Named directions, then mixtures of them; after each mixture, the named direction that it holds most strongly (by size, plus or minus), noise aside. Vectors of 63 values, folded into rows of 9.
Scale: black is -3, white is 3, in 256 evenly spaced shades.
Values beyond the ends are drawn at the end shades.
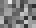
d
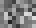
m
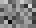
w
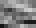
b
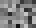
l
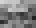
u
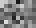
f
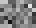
w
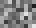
d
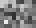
f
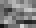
b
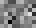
m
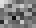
f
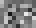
m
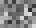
m
